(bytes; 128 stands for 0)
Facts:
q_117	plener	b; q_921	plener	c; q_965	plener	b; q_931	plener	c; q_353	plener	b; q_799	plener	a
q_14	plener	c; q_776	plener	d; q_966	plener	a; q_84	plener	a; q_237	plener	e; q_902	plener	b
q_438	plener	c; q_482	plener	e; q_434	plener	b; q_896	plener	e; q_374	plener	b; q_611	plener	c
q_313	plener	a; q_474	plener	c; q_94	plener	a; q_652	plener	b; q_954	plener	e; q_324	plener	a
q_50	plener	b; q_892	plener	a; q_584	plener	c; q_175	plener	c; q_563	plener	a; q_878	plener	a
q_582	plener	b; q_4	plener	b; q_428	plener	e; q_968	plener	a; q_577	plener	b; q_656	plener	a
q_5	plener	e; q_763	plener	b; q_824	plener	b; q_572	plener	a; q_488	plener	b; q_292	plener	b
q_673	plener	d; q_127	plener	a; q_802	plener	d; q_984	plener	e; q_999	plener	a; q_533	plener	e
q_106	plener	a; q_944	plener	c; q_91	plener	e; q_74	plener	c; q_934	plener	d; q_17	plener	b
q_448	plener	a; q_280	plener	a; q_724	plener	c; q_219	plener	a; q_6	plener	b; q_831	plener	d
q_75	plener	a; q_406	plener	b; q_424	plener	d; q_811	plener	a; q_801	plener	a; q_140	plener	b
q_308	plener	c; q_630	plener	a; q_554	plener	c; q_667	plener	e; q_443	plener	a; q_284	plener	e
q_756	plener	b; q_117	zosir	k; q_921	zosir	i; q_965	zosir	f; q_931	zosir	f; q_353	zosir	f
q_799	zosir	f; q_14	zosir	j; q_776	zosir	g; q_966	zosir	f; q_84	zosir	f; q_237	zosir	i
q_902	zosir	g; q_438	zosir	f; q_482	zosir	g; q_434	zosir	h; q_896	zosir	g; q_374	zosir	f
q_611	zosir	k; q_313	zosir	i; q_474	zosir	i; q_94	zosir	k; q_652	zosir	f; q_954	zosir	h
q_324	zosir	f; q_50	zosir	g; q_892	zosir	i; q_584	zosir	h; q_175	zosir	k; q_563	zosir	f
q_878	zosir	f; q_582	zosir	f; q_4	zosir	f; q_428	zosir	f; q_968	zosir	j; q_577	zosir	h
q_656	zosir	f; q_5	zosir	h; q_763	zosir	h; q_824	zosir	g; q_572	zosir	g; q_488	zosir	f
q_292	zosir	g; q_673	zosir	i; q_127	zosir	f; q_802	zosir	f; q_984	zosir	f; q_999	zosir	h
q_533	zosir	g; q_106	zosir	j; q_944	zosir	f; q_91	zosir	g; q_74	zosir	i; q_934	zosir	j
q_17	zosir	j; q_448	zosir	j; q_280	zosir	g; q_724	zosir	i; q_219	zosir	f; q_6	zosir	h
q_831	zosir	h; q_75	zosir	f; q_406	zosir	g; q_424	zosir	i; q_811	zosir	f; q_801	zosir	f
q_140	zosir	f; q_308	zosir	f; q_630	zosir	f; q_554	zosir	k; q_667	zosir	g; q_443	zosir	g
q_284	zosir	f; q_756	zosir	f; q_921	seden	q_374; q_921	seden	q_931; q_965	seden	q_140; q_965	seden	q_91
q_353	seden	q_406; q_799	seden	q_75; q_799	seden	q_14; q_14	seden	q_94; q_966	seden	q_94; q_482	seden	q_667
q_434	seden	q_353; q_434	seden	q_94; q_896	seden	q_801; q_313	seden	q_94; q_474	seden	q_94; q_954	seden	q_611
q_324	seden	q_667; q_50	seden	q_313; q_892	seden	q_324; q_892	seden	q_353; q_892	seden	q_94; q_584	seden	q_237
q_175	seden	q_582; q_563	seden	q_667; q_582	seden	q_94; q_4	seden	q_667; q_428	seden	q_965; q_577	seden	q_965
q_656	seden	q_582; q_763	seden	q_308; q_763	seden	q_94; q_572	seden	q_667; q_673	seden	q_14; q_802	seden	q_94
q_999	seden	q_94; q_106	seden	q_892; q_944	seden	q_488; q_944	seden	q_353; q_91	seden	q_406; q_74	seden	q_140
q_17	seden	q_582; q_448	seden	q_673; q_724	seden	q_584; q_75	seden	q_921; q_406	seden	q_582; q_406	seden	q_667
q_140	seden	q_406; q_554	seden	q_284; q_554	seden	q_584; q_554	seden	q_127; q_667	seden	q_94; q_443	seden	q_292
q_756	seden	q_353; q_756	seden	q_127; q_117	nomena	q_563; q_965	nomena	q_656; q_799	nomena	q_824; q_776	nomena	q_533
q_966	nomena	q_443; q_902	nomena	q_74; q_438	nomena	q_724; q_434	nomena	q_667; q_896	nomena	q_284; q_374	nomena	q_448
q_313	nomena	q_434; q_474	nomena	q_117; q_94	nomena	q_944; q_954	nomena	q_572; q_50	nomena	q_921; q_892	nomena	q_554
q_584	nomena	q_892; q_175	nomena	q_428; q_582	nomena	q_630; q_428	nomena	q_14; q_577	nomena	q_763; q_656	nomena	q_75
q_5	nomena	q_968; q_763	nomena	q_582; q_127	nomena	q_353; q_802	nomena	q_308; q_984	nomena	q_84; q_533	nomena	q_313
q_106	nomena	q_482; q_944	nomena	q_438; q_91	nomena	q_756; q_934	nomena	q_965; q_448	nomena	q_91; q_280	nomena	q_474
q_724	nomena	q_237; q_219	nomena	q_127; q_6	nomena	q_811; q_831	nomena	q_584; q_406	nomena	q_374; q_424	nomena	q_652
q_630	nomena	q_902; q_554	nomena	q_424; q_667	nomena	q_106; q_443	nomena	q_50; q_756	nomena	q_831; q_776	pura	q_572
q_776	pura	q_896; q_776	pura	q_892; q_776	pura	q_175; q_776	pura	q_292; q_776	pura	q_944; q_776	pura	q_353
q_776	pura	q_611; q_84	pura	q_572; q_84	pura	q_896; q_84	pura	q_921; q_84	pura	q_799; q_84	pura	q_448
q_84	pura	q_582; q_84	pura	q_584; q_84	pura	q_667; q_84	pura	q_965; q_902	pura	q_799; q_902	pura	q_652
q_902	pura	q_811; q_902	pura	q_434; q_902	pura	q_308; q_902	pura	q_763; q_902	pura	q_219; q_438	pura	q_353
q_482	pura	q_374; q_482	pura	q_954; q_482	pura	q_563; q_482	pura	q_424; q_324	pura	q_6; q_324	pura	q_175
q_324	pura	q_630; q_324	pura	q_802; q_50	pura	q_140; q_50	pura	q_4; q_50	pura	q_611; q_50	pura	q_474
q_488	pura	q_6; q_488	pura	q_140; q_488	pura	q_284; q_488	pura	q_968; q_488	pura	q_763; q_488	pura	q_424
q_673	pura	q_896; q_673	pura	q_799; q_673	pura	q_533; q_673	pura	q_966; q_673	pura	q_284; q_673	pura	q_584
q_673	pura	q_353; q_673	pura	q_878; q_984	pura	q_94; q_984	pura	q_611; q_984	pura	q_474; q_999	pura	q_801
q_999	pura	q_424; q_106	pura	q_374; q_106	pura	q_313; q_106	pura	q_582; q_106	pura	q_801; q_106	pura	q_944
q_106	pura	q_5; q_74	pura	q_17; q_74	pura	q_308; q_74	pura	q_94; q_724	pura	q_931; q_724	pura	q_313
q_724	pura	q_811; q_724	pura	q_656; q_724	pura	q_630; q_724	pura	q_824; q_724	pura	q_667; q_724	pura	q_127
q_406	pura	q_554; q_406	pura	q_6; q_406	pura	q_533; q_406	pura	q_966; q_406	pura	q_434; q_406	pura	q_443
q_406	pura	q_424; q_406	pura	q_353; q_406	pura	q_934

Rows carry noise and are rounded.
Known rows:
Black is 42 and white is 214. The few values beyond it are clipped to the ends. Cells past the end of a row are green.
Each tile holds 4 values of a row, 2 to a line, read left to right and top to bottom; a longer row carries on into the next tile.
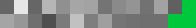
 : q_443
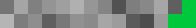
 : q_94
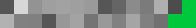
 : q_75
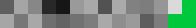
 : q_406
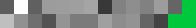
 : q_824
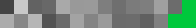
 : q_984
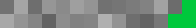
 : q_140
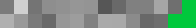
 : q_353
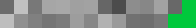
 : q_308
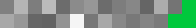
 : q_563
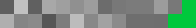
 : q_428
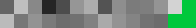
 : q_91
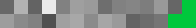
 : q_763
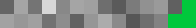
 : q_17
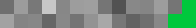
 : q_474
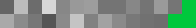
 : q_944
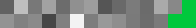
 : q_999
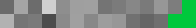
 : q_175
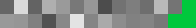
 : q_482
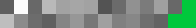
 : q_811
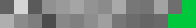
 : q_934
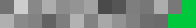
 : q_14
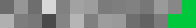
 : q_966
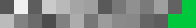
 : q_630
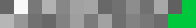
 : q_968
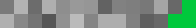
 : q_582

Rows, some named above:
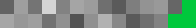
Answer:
q_17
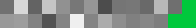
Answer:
q_482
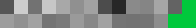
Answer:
q_74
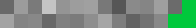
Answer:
q_474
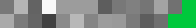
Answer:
q_313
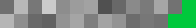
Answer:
q_572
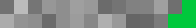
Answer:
q_140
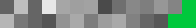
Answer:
q_656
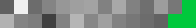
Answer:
q_5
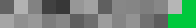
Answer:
q_756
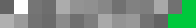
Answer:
q_284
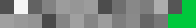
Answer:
q_902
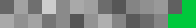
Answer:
q_17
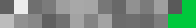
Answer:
q_611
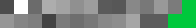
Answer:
q_724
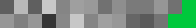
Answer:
q_577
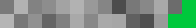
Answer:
q_94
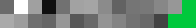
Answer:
q_584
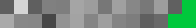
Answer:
q_6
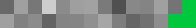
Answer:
q_474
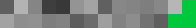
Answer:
q_756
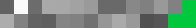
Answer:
q_127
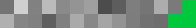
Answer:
q_14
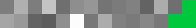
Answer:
q_563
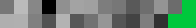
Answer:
q_424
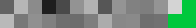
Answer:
q_91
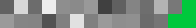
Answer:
q_106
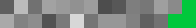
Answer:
q_324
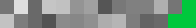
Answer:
q_667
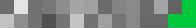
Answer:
q_801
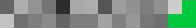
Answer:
q_448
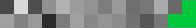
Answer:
q_776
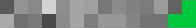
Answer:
q_799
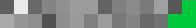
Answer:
q_117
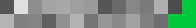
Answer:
q_75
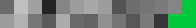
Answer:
q_554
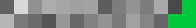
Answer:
q_921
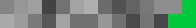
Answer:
q_892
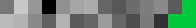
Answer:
q_652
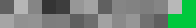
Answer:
q_756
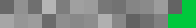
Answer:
q_4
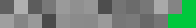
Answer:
q_673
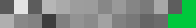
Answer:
q_533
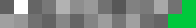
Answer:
q_237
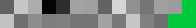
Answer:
q_374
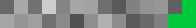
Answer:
q_17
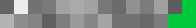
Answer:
q_611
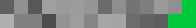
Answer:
q_802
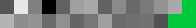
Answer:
q_831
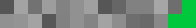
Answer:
q_50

